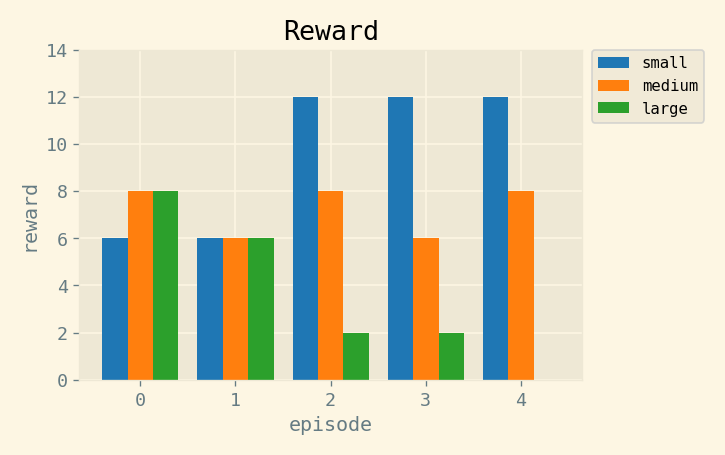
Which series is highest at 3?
small
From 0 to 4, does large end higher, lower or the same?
lower
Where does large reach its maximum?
0
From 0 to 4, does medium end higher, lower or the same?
the same
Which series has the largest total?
small
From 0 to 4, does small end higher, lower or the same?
higher
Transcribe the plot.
Title: Reward
x-axis: episode, ticks 0 1 2 3 4
y-axis: reward, ticks 0 2 4 6 8 10 12 14
Legend: small, medium, large
Values:
small: 6 6 12 12 12
medium: 8 6 8 6 8
large: 8 6 2 2 0
